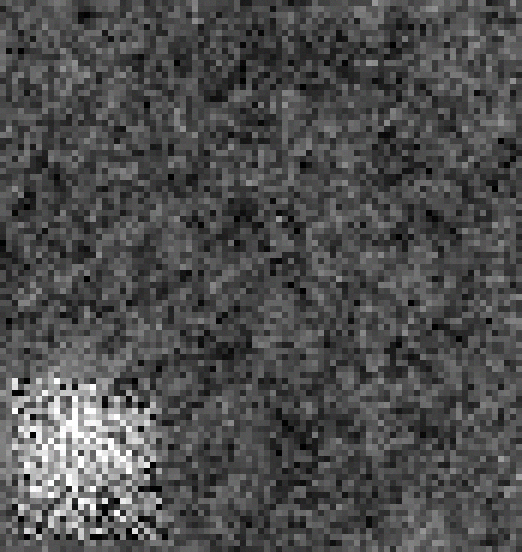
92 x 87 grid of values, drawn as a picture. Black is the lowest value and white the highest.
A single bump stands in the bottom left. Most values sit low, with a long tail of high ones. Neither half mirrors the other. Values change most from cell to cell in the bottom left. There are no regular stripes. In the bottom left lies a patch that is rougher than the rest. Overall the values sit about 30% of the way up the scale. No single row or column stands out from its neighbours.
